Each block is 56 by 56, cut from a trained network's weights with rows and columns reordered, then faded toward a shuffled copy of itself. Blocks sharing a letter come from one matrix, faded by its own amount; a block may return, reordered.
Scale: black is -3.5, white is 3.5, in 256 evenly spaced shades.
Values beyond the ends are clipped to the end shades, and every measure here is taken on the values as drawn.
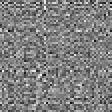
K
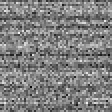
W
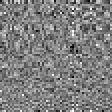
K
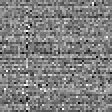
W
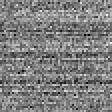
W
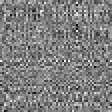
K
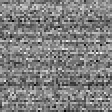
W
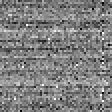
W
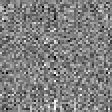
K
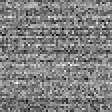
W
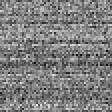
W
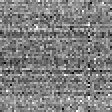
W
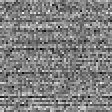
W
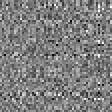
K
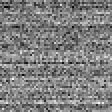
W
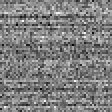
W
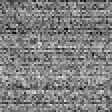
W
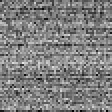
W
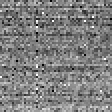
W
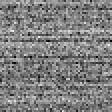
W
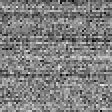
W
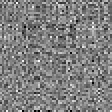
K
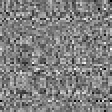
K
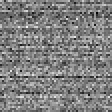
W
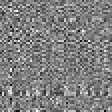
K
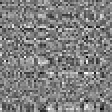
K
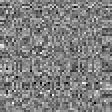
K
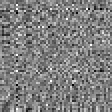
K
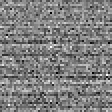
W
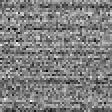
W
